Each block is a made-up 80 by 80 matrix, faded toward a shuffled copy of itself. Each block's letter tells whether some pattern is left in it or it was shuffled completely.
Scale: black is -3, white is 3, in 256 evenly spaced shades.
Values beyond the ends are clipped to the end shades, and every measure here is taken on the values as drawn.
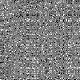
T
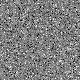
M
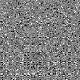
T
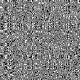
T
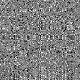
T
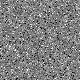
M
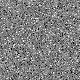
M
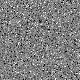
M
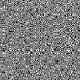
T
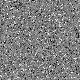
M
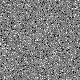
M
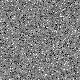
M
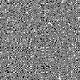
T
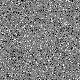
M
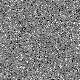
M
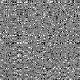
T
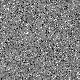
M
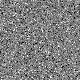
M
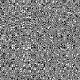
T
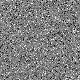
M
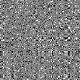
T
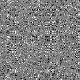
T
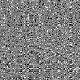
T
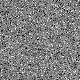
M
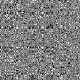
T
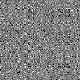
T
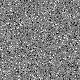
M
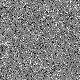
M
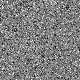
M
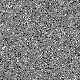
M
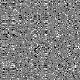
T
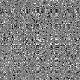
T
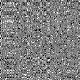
T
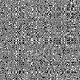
T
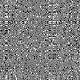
T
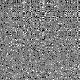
T
